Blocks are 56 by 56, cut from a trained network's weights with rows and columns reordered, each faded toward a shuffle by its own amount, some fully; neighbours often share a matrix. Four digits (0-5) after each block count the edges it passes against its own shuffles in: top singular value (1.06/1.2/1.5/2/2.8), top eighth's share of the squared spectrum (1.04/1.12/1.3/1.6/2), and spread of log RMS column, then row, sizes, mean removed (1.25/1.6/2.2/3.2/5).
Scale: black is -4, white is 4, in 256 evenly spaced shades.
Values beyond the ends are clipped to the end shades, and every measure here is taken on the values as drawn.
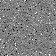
0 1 0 0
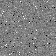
1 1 0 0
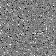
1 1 0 0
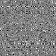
4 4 0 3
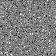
0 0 0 0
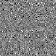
3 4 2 2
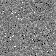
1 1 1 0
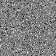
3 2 0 1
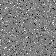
0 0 0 0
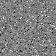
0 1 0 0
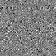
3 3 0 2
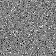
0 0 0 0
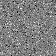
0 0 0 0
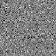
3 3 1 2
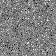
0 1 0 0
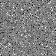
0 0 0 0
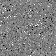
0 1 0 0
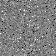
1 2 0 0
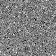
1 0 0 0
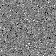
1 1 0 0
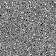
1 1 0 0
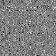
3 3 1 1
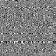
4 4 0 3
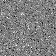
1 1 0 0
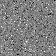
1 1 0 0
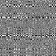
4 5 1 4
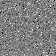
1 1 0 0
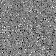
2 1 0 1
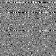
4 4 1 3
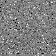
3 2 0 1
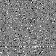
3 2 1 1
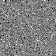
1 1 0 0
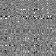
3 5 2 2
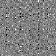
3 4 2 2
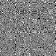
3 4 2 2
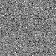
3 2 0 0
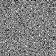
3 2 0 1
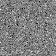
2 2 0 1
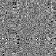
3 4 2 2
